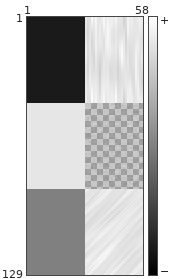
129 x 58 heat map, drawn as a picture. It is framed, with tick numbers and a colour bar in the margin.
It is made of 3 by 2 panels. Panel 1,1: very low, flat. Panel 1,2: very high, streaked downward, faint in contrast. Panel 2,1: very high, flat. Panel 2,2: high, checkered. Panel 3,1: middling, flat. Panel 3,2: very high, slanting up to the right, faint in contrast.
